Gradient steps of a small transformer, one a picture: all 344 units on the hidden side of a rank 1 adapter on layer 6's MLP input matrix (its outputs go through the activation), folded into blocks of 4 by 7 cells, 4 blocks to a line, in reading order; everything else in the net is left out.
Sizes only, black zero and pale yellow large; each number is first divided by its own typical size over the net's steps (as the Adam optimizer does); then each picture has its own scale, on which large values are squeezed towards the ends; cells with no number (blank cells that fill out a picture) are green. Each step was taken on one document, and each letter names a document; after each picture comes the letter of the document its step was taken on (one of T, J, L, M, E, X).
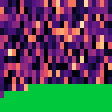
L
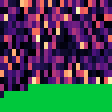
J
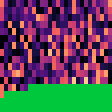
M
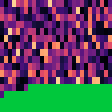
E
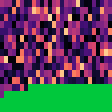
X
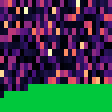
J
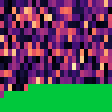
L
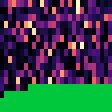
J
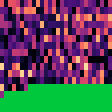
E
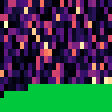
J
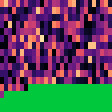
X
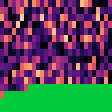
M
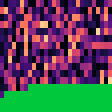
E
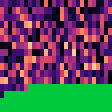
M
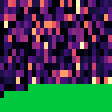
J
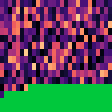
E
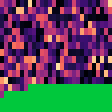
M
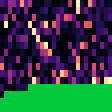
J
